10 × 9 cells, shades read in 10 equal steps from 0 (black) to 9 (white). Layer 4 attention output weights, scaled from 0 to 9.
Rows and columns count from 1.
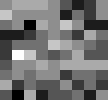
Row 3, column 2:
5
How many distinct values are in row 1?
5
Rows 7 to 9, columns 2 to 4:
5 5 6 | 5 4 5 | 2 4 3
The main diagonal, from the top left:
5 5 0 4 7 4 6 4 2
